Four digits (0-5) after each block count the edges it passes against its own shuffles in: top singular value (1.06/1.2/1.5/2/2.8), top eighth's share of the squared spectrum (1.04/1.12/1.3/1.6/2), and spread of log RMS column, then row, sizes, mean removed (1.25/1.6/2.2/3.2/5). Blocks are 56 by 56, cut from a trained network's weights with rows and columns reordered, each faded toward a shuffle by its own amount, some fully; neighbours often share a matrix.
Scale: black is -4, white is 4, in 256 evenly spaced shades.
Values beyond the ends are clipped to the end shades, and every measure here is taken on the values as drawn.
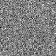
3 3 1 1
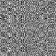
4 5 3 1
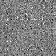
3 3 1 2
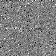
2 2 0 1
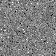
0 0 0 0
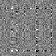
4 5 2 2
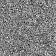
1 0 0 0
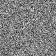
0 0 0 0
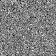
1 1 0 0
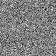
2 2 0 0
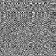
4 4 1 2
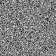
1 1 0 0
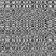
5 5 1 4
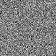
3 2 0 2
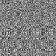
4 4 1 2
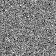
0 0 0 0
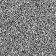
1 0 0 0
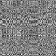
4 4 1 3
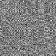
4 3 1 2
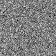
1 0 0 0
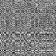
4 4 1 3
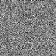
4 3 0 2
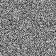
0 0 0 0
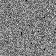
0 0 0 0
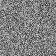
1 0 0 0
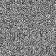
3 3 1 0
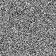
1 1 0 0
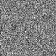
3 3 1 0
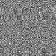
4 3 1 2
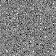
3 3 1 1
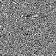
3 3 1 1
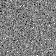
0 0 0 0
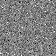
0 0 0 0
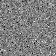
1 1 0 0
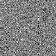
3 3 1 1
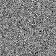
1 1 0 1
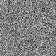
3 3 0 1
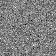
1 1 0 0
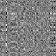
4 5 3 2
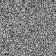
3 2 0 0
